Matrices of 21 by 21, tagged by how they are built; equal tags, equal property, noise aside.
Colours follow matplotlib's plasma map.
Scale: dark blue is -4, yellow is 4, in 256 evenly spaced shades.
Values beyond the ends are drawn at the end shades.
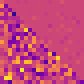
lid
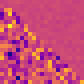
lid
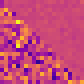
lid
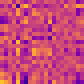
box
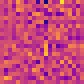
box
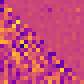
lid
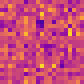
box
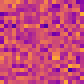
box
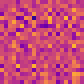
box
